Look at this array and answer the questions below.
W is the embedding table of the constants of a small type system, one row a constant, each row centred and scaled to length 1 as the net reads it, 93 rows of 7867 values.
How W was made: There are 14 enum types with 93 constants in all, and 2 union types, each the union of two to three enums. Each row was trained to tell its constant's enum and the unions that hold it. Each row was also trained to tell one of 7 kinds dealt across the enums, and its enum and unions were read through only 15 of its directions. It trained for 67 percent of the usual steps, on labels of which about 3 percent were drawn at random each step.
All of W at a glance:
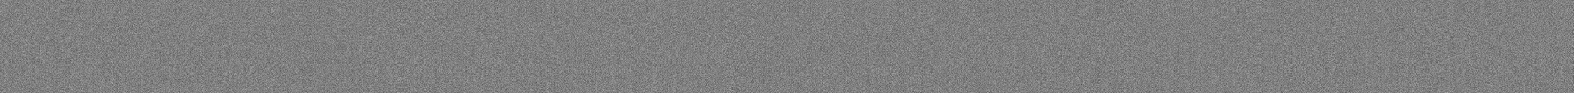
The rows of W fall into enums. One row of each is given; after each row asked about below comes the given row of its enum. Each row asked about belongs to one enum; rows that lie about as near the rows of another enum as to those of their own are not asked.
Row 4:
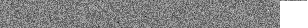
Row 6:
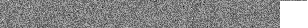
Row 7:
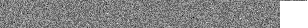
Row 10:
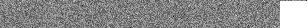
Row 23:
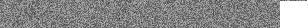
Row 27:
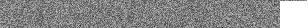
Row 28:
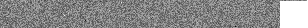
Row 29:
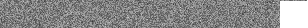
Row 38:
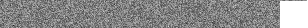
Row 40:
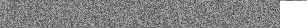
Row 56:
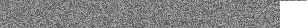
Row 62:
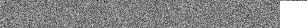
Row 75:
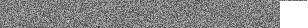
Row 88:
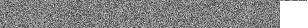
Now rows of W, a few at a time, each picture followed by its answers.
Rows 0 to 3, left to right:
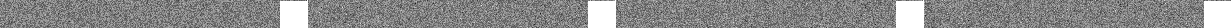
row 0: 7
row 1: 27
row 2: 10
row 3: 28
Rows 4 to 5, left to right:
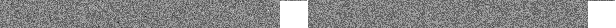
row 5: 38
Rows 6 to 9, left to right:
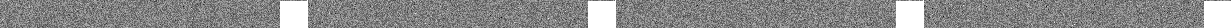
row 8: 7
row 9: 10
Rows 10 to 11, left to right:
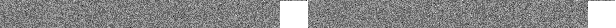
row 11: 10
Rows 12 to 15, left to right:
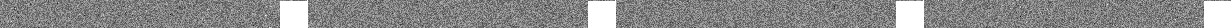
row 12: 7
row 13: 23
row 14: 56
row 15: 75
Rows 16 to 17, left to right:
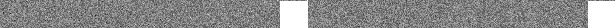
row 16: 27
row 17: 6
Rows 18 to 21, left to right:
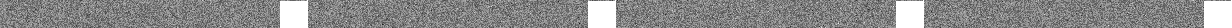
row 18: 40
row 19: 38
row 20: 10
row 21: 62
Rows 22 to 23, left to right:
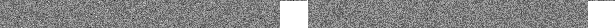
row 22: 38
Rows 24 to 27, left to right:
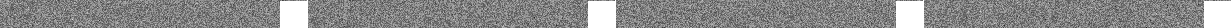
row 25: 28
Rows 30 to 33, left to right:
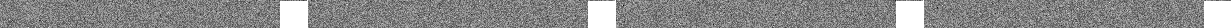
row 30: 28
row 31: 38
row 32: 27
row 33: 62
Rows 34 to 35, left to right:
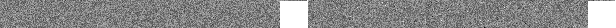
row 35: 10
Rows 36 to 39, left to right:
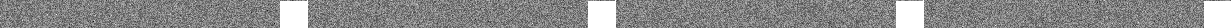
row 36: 23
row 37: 29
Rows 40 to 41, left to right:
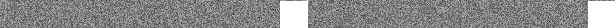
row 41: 38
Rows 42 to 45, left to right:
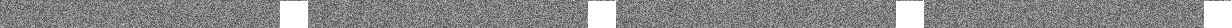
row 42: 6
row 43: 28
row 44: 28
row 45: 56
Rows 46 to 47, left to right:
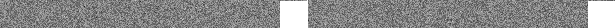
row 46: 40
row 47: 62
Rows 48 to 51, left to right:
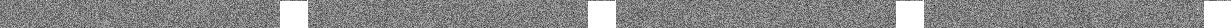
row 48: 29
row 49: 40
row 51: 40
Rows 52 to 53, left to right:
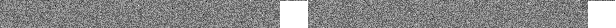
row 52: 23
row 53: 75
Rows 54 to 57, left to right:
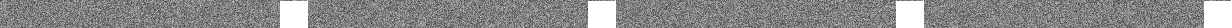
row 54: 40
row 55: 56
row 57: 27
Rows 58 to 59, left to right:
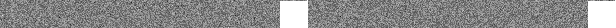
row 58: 7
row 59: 62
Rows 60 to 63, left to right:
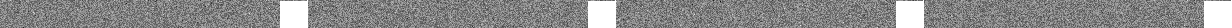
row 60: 56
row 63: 62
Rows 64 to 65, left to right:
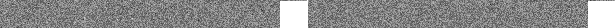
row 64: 4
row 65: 4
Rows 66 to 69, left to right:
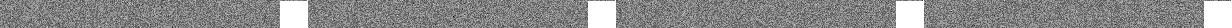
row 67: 28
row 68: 75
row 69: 6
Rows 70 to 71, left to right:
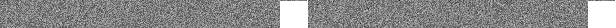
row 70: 75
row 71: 75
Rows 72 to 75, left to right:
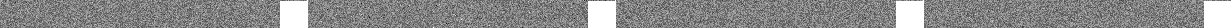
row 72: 28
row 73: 23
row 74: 56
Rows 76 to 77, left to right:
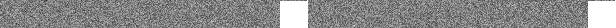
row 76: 62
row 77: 23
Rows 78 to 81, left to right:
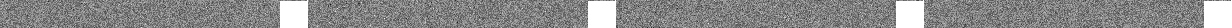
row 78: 40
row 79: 10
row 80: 75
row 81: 56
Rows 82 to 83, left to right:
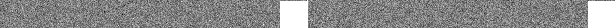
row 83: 75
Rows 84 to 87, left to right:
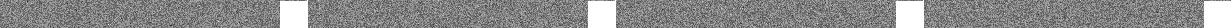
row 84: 88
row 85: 7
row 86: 38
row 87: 23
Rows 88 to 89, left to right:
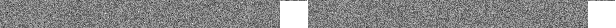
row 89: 62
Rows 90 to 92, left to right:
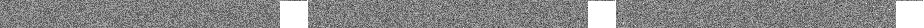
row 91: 7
